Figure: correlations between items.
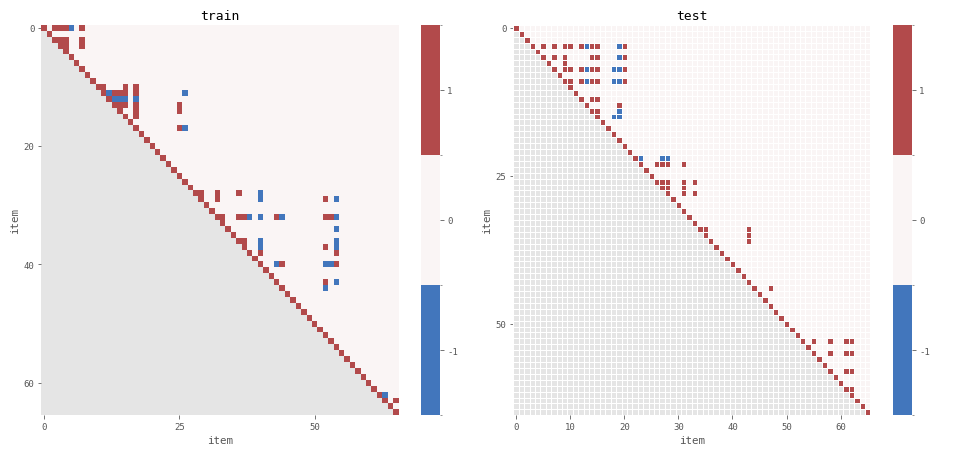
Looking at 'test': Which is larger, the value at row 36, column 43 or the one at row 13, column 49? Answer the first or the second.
the first
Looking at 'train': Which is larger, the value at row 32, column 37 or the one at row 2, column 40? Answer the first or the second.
the first
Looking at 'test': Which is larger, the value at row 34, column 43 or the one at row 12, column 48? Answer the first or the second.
the first
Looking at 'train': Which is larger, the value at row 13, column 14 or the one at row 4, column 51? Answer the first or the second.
the first
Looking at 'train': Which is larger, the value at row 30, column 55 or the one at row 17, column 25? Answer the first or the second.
the second
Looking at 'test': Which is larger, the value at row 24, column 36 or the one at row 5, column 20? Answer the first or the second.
the second
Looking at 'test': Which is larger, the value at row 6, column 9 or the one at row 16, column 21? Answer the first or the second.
the first
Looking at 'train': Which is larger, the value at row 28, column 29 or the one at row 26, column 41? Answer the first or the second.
the first
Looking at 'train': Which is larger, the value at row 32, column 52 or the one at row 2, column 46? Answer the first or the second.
the first
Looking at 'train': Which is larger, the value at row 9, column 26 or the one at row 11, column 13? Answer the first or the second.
the second
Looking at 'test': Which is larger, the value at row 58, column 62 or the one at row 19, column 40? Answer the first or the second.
the first
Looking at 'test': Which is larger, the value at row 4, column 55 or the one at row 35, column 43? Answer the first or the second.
the second
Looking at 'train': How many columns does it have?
66
